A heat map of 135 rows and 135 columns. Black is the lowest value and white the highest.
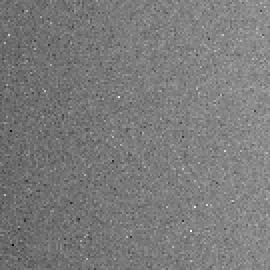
Slope: up to the right. Average level on the scale: 50%. Grain: fine. Stripes: none. Odd rows or columns: none.
